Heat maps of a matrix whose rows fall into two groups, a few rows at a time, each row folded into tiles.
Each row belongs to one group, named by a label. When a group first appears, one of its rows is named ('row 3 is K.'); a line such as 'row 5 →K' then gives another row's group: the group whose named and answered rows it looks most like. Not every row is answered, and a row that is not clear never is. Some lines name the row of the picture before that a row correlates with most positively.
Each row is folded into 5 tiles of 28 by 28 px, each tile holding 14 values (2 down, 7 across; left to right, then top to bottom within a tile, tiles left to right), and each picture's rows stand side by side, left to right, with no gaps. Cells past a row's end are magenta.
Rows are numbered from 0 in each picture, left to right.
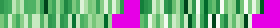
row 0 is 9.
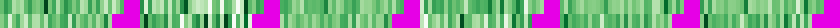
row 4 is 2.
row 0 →9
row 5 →2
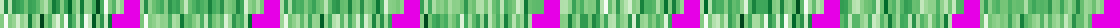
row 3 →2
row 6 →9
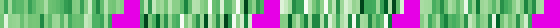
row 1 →2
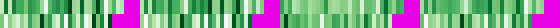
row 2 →2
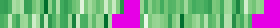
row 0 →9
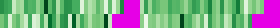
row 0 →9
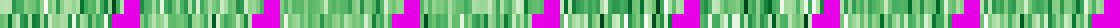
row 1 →9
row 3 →2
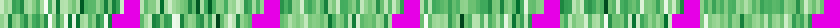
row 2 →9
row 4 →9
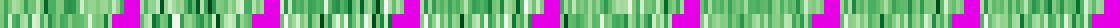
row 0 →9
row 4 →2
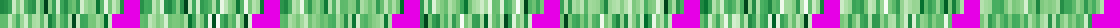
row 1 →9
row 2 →9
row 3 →2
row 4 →2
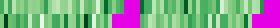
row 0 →2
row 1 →9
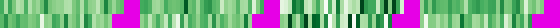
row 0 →2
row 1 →9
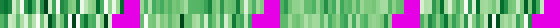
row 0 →9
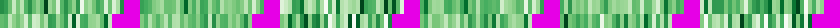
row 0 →9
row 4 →2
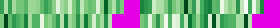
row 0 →2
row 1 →9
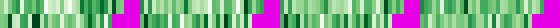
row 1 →2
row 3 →9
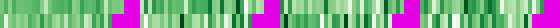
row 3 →9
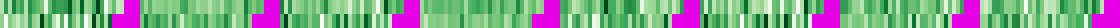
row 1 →2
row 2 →2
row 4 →9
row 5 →2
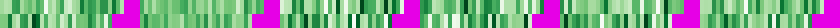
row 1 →2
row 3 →9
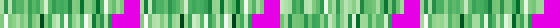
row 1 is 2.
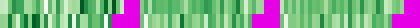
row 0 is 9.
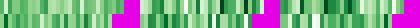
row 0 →2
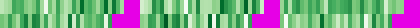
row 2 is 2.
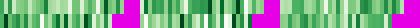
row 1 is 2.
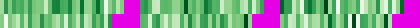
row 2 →9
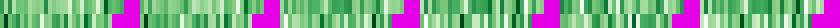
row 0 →2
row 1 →2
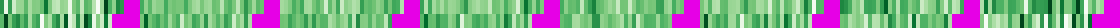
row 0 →2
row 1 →2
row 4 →9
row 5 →2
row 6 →9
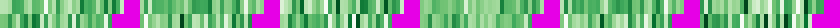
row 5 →2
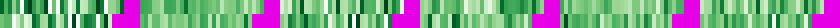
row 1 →9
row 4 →2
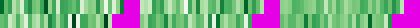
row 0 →9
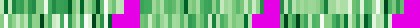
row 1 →9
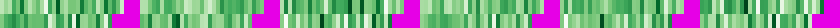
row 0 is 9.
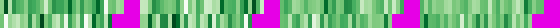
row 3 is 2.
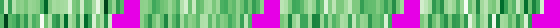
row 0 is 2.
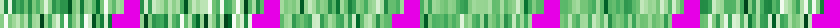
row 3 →2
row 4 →9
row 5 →9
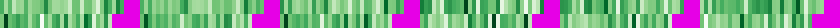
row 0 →2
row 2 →2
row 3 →9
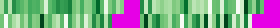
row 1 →2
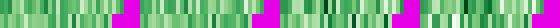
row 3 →9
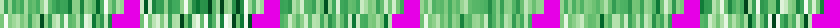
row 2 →9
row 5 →9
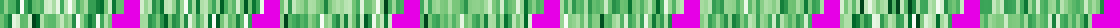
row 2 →2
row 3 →2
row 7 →9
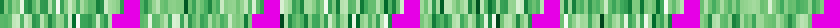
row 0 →9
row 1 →9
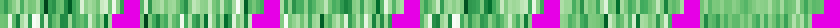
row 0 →9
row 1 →2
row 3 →9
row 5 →2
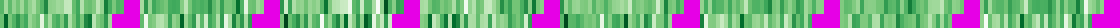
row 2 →2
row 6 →9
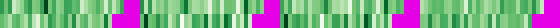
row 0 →9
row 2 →2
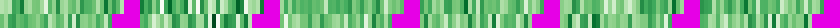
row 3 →9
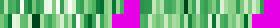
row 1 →9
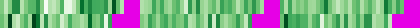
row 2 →2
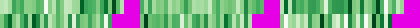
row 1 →2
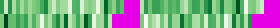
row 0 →2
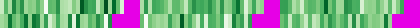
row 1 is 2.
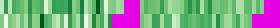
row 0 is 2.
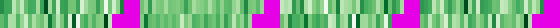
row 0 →9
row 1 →2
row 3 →9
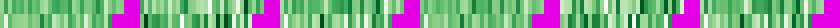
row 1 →2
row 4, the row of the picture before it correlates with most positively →2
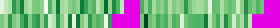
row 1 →2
